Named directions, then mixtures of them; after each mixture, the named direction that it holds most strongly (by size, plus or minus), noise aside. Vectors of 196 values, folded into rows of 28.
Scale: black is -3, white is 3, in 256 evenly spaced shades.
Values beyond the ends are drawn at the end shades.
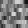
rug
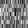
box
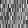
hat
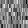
hat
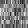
box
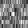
box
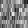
rug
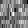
rug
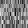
box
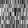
box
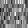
box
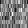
hat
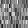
box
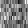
rug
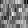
rug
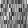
hat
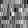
rug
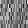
hat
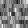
rug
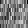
hat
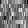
rug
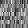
box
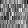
hat
